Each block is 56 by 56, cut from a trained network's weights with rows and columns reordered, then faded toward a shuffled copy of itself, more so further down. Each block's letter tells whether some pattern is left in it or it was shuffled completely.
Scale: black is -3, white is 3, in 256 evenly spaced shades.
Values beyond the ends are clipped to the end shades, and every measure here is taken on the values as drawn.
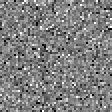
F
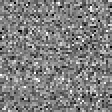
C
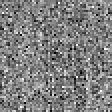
C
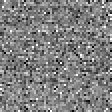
C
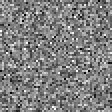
F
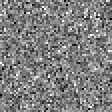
F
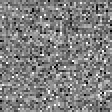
C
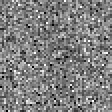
C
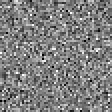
F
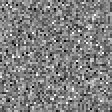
F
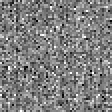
C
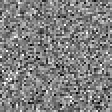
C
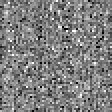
C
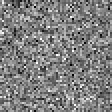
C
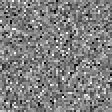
F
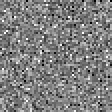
F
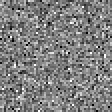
F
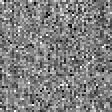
C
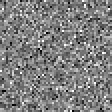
F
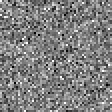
F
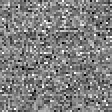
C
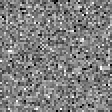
F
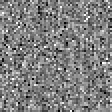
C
